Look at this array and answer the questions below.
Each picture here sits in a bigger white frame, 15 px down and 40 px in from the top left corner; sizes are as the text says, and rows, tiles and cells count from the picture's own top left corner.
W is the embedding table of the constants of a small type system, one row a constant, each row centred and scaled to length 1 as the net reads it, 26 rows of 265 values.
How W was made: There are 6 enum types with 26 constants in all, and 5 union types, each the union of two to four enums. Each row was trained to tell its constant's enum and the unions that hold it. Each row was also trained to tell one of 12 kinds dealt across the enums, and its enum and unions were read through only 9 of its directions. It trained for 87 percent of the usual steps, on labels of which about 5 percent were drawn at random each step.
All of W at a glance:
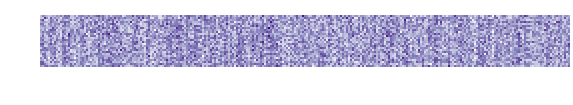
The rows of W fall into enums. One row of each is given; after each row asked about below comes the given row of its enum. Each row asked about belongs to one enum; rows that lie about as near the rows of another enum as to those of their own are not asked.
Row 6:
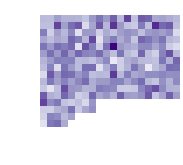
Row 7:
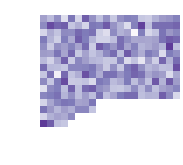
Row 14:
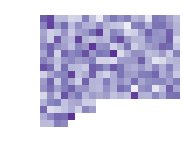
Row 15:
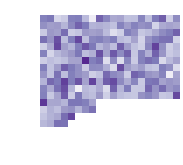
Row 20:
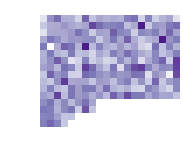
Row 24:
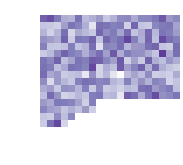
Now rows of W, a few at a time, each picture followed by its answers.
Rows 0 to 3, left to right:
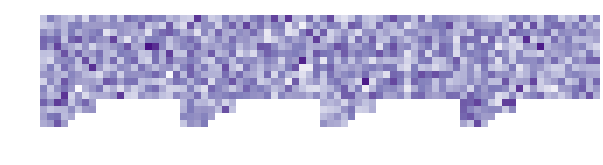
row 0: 6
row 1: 20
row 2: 14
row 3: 6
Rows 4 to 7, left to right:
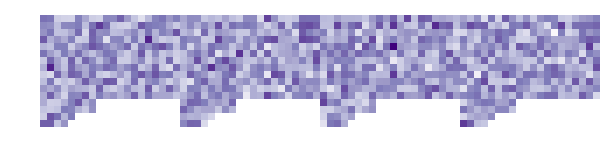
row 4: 14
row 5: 24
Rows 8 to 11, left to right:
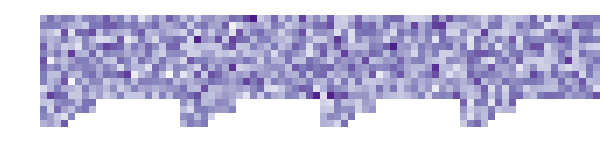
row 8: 7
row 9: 15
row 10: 14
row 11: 24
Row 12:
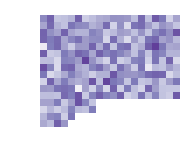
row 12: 14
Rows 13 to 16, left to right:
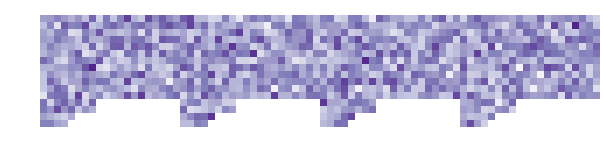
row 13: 24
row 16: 7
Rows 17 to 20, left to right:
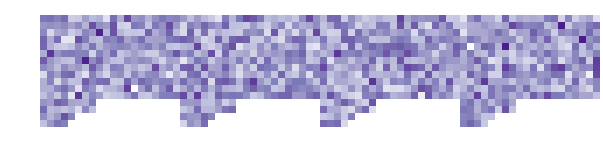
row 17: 24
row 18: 15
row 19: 7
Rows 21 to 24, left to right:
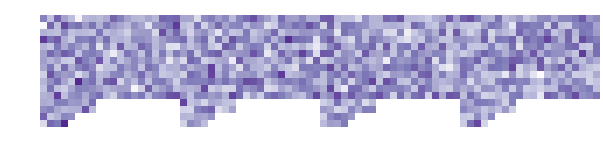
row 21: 24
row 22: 15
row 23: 14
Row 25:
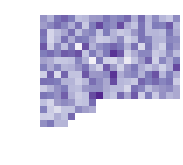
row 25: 7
